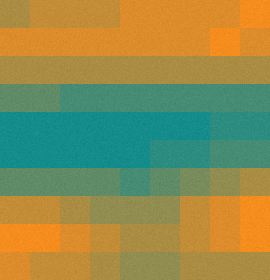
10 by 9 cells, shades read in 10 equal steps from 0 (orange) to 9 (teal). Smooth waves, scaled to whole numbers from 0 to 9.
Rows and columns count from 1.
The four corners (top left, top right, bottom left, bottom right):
3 0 1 3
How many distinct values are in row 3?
1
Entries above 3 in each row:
0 0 0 9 9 9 8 3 0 2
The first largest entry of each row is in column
1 1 1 3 1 1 5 4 5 5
